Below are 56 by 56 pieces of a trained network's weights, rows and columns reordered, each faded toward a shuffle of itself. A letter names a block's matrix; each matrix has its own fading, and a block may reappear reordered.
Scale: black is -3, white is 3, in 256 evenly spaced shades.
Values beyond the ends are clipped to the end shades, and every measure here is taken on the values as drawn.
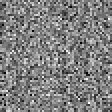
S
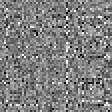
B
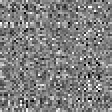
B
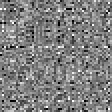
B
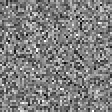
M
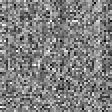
S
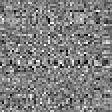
B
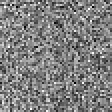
S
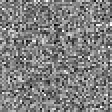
S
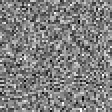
M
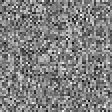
S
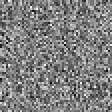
M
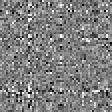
B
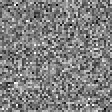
M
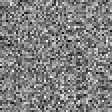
M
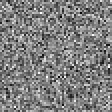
M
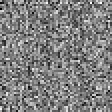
S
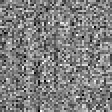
S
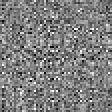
B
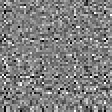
B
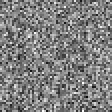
S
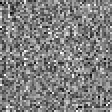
S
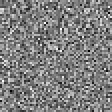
M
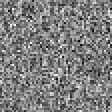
M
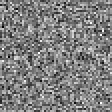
M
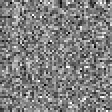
S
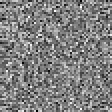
M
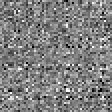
B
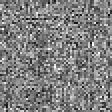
S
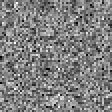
M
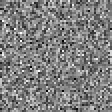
M
